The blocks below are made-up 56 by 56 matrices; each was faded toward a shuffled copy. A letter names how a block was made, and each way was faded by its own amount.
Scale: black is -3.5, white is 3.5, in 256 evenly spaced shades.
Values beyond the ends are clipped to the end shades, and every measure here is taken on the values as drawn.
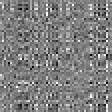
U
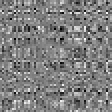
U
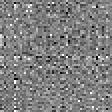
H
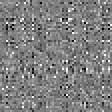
H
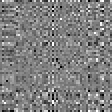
U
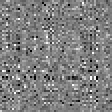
H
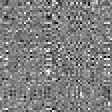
H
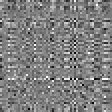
U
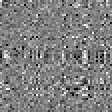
H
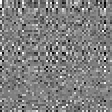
U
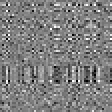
U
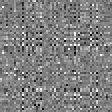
U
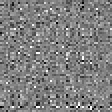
H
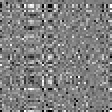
U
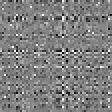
U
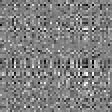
U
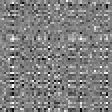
U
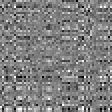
U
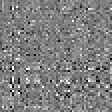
H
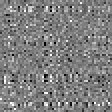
H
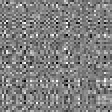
U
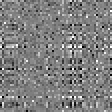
U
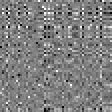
U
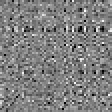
H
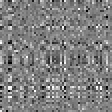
U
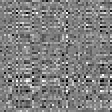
U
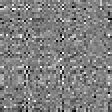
H
